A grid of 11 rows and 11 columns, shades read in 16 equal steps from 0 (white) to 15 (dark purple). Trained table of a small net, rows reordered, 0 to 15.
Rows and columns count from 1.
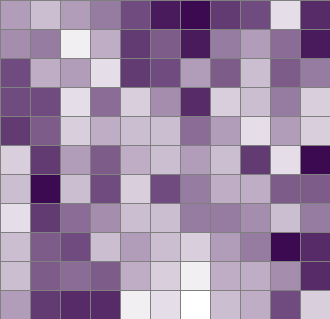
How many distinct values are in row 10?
8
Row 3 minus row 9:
7 -5 -5 -2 6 7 3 4 -4 -5 -5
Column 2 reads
4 8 5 11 10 12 15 12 10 10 12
